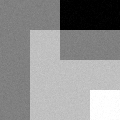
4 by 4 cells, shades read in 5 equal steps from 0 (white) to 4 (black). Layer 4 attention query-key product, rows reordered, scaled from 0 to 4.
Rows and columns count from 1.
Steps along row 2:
down up same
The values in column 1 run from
2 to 2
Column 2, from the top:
2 1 1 1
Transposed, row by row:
2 2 2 2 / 2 1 1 1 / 4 2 1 1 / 4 2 1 0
